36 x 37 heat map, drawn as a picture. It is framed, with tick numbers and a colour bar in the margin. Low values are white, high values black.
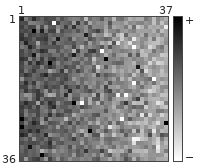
Grain: fine. Slope: up to the left. Average level on the scale: 50%. Odd rows or columns: none.
